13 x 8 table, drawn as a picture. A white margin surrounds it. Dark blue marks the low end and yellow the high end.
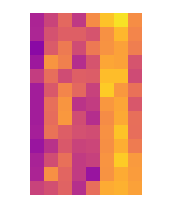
Grain: streaks running down. Stripes: upright, repeating 2 times. Slope: up to the right.
